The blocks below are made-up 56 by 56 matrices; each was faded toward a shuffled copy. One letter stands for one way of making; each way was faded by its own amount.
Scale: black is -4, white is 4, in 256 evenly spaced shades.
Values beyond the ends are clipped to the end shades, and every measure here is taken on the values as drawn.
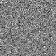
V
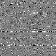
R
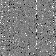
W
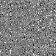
W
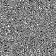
V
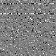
R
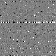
R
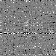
R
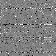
R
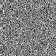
V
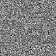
V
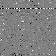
R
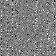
W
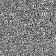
V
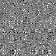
R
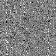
W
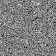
V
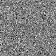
V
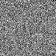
V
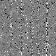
W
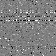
R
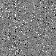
W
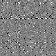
R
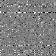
R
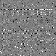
R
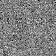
V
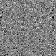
V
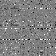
R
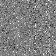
W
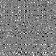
R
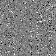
W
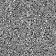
V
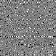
R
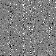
W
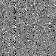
W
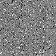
W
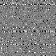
R
